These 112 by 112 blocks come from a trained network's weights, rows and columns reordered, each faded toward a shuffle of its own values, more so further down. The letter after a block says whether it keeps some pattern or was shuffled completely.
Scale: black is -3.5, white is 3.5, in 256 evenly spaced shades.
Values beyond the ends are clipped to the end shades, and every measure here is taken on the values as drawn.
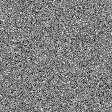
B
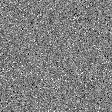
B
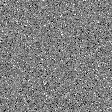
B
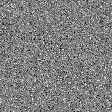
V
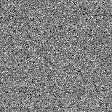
V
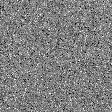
B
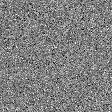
B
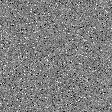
B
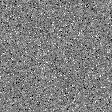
B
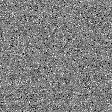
V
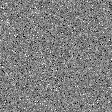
B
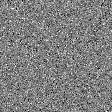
V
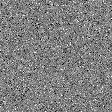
B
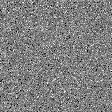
V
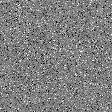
B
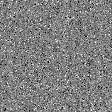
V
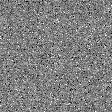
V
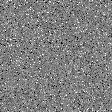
B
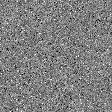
V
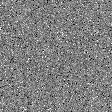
B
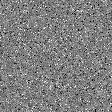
B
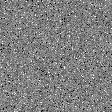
B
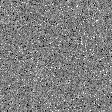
B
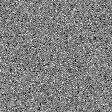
B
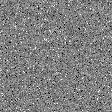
B
